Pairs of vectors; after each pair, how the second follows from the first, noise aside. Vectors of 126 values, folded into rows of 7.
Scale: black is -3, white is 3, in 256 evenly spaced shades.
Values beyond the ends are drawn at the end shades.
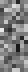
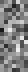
negated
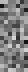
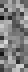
shuffled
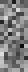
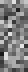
negated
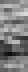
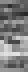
negated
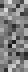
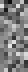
negated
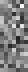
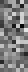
negated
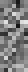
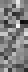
negated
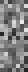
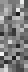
shuffled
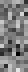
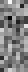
reversed
